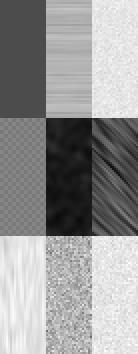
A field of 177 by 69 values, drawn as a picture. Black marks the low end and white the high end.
It is made of 3 by 3 panels. Panel 1,1: low, flat. Panel 1,2: high, streaked across, faint in contrast. Panel 1,3: very high, fine-grained, faint in contrast. Panel 2,1: middling, checkered, faint in contrast. Panel 2,2: very low, blotchy, faint in contrast. Panel 2,3: low, slanting down to the right. Panel 3,1: very high, streaked downward, faint in contrast. Panel 3,2: high, fine-grained. Panel 3,3: very high, fine-grained, faint in contrast.
